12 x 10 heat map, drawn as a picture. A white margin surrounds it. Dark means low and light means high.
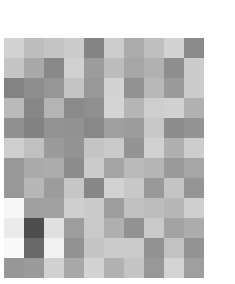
Neither half mirrors the other. On average the colour sits 70% of the way up the scale. There is no overall slope. Values change most from cell to cell in the bottom left. In the bottom left lies a patch that is rougher than the rest.
